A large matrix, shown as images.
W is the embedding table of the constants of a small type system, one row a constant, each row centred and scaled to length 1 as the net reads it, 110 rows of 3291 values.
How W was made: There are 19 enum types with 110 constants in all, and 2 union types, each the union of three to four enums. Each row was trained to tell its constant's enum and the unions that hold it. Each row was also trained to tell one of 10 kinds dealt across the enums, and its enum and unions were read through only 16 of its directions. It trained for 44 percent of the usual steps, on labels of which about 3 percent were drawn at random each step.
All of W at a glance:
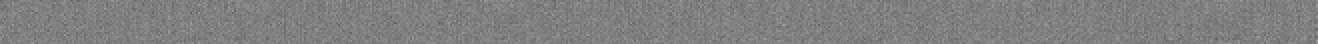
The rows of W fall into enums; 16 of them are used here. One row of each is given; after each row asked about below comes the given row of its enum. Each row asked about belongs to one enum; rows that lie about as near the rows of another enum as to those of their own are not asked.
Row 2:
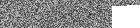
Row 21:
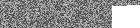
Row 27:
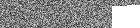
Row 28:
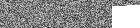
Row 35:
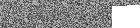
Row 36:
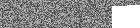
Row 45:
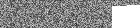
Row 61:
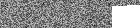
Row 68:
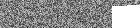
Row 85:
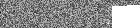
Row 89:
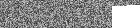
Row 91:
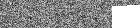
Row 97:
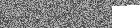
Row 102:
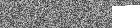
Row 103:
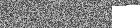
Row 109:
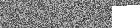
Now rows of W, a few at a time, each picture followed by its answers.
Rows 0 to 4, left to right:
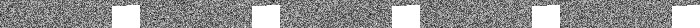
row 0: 89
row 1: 103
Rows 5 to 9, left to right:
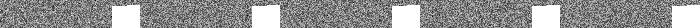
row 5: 27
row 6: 36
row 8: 28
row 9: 61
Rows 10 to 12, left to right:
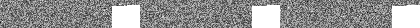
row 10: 61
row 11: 45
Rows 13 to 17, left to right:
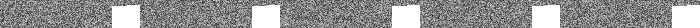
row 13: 89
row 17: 89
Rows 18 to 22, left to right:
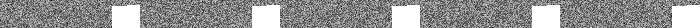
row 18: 36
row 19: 2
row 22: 89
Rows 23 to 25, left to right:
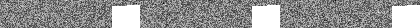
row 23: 28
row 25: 28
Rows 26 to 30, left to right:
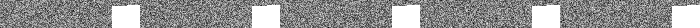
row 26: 68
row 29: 45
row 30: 61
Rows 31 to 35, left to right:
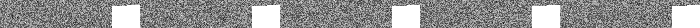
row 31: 61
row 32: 27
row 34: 85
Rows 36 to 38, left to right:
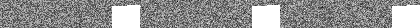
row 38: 109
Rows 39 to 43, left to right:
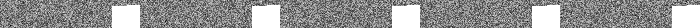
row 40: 36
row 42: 35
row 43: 102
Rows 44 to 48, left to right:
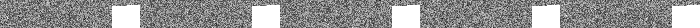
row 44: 109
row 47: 27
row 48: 102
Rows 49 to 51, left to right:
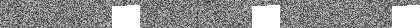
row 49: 89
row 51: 35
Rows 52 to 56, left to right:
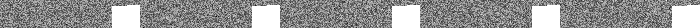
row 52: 36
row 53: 45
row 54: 91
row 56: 21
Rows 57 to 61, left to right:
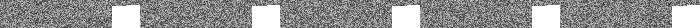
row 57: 102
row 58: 68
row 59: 68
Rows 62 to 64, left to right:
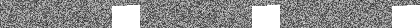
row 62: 21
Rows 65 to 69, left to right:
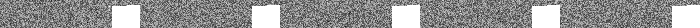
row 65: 109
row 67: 91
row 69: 61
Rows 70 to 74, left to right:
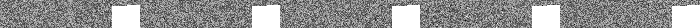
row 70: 36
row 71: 28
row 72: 35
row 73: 91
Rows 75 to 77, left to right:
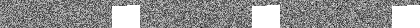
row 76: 102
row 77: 27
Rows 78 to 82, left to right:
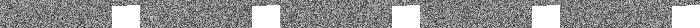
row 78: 68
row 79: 28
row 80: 109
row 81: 21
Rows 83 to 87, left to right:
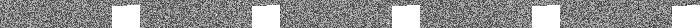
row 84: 21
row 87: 61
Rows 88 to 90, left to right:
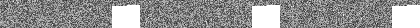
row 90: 97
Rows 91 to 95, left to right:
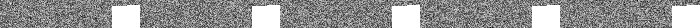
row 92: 35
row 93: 36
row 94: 45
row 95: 45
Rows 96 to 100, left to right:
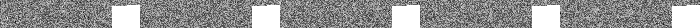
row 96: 21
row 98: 21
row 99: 91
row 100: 45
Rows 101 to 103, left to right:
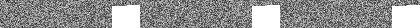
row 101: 28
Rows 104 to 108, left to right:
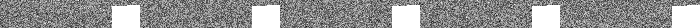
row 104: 91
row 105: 89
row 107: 109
